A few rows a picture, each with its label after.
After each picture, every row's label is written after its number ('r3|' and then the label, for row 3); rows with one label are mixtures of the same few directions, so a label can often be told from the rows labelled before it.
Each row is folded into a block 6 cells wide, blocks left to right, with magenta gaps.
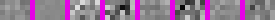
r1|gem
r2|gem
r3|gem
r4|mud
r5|gem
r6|gem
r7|gem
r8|gem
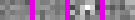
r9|gem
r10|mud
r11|mud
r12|gem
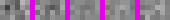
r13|gem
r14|mud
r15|mud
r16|mud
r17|mud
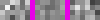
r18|gem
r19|mud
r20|gem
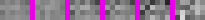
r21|gem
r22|mud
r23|gem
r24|gem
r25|gem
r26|mud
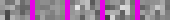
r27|mud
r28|mud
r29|gem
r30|mud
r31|mud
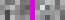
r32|mud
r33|gem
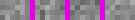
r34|mud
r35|mud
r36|gem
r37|gem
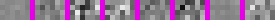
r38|mud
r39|gem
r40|mud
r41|mud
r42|gem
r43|gem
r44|gem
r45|gem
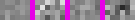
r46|mud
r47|gem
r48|mud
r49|mud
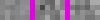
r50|mud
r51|gem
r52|gem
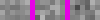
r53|gem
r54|mud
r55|gem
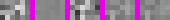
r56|mud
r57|mud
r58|mud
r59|mud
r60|mud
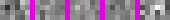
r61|gem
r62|mud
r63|gem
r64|gem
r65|mud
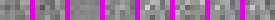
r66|gem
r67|gem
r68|gem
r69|mud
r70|gem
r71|gem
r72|gem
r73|gem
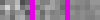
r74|gem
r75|mud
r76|gem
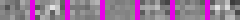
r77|gem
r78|mud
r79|gem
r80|gem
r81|gem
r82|gem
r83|gem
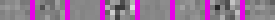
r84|gem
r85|gem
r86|mud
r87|mud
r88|gem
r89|gem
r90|gem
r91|gem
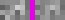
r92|mud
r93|mud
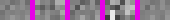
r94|gem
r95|gem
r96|gem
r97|mud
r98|gem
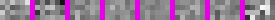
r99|gem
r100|gem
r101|mud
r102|gem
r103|mud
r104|mud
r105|mud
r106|mud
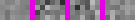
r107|mud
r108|gem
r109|gem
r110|mud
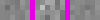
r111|gem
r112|gem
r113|mud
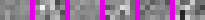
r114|mud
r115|gem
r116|gem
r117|mud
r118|gem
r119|mud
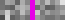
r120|mud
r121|gem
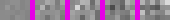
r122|gem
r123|gem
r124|gem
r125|gem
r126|gem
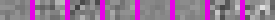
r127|mud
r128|gem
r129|gem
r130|mud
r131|mud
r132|mud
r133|mud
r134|mud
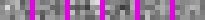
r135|gem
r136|mud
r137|gem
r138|mud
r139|mud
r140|mud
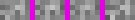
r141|mud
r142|mud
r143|mud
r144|mud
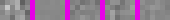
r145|gem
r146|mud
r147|gem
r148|mud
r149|mud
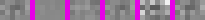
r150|mud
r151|gem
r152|gem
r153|mud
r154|gem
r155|mud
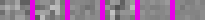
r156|gem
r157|mud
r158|mud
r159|mud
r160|gem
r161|gem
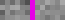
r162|gem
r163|gem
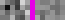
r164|gem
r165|mud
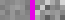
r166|mud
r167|gem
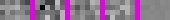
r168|gem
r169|gem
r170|gem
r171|mud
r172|gem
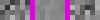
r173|gem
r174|mud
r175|mud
